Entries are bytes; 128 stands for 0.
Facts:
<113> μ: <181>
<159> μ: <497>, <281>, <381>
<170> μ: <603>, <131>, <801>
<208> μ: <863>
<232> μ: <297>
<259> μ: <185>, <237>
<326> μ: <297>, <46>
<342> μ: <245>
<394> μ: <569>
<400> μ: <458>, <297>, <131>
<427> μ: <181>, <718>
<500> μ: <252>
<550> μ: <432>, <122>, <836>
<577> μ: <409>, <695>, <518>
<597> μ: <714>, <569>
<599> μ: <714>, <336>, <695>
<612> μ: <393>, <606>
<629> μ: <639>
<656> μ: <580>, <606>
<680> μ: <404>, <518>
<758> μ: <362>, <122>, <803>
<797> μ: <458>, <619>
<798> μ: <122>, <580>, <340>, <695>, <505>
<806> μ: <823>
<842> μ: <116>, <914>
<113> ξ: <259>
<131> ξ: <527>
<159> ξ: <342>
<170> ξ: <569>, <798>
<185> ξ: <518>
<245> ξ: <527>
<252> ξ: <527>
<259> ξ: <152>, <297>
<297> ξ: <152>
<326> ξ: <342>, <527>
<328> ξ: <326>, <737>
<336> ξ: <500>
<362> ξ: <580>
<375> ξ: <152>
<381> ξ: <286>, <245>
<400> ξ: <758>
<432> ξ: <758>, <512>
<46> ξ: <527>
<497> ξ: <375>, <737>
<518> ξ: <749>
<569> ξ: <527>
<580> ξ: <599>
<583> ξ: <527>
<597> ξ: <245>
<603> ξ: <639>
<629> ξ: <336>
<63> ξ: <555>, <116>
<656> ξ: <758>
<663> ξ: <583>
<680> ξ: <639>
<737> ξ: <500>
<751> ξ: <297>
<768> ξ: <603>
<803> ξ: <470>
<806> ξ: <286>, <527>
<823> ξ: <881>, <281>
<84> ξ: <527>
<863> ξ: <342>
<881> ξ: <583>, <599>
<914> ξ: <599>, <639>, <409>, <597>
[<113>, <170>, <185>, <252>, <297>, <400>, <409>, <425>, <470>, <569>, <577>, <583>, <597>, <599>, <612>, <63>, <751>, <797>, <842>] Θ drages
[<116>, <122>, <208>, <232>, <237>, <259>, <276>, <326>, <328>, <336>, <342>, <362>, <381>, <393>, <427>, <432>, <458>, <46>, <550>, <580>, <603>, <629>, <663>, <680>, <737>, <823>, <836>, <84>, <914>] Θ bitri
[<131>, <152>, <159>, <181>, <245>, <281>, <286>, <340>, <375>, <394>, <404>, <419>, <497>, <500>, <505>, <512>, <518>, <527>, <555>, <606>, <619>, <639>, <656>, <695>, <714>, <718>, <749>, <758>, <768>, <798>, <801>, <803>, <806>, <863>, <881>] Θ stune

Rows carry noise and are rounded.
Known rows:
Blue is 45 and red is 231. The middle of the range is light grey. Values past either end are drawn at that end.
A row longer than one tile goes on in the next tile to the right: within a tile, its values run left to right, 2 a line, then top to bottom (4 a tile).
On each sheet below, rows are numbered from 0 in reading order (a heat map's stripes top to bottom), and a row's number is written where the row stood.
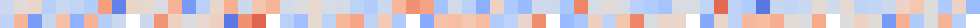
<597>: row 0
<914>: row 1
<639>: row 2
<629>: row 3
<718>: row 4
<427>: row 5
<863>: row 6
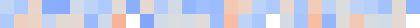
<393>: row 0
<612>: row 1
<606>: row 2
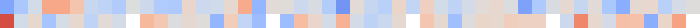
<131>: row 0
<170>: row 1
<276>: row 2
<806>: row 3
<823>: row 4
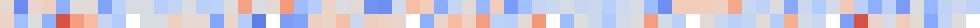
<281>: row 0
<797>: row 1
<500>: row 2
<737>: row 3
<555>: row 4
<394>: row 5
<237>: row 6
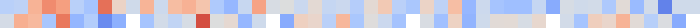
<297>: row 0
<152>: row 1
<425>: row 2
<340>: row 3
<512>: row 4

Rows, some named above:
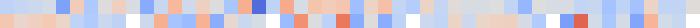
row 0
<232>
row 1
<569>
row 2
<751>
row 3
<419>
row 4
<63>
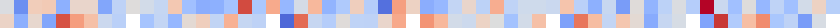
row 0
<281>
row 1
<599>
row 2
<116>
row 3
<46>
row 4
<237>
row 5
<259>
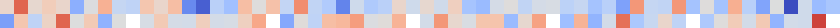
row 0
<113>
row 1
<680>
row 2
<427>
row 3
<823>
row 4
<342>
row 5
<336>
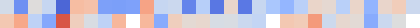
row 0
<381>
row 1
<656>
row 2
<458>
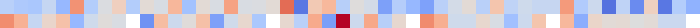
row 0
<326>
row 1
<842>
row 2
<497>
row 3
<46>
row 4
<656>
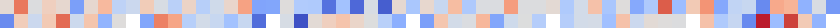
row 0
<113>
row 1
<185>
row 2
<758>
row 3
<842>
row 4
<409>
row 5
<159>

